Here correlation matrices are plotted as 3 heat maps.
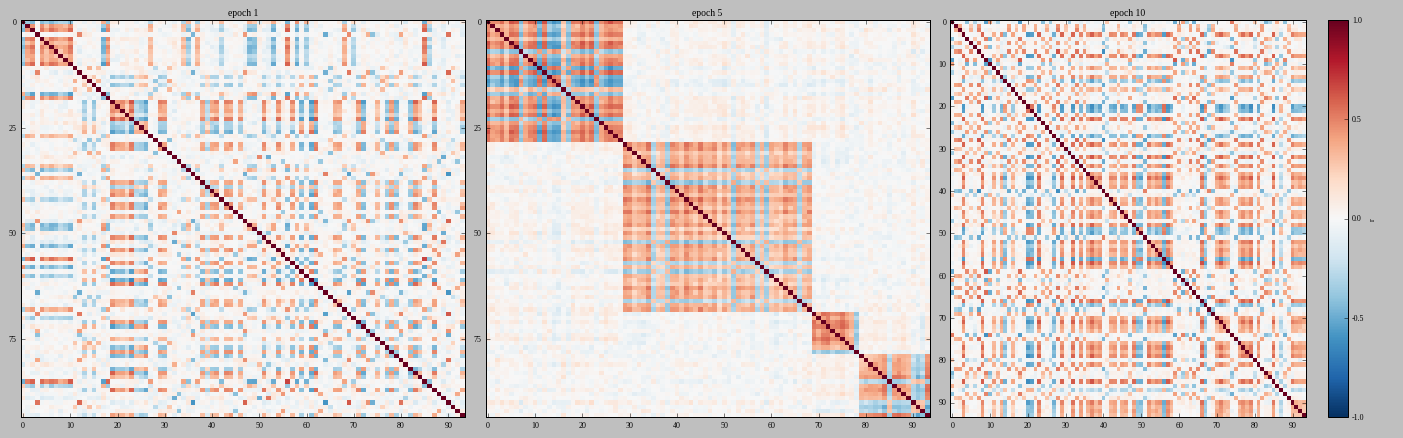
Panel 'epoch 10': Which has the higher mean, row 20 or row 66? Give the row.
66
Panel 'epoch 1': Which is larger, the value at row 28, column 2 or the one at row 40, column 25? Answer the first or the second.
the first
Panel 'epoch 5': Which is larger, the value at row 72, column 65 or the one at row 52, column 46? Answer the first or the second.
the first
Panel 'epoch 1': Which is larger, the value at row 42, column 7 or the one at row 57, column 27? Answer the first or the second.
the second
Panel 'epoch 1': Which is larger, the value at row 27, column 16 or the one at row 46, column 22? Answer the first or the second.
the second
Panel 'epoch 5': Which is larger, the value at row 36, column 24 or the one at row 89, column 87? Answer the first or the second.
the second
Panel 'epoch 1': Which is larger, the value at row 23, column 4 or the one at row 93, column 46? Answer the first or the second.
the second
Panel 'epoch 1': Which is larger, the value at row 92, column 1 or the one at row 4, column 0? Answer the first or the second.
the first
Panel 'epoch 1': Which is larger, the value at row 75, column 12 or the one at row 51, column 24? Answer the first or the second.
the first
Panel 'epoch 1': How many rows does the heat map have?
94
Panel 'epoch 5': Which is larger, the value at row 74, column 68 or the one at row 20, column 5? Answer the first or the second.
the second
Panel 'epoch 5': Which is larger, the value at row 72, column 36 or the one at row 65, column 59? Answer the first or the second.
the first
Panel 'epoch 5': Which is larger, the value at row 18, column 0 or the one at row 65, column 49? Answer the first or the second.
the first
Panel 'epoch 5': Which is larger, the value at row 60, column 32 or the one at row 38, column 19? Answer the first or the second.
the first
